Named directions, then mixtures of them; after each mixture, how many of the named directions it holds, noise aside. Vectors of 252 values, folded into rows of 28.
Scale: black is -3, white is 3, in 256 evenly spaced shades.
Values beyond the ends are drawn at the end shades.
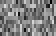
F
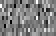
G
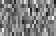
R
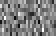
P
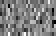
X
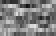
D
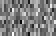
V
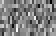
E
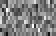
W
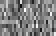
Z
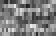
one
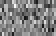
three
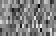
three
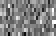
one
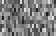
two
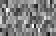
one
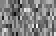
two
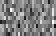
three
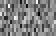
three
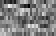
two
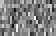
one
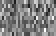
two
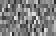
three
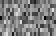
three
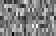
three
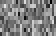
one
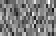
three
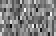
three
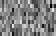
one
